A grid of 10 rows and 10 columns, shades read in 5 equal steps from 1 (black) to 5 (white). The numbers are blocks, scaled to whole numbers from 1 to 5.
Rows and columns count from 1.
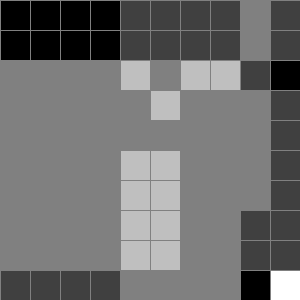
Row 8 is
3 3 3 3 4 4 3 3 2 2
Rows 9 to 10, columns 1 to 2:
3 3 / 2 2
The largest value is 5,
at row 10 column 10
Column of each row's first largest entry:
9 9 5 6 1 5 5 5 5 10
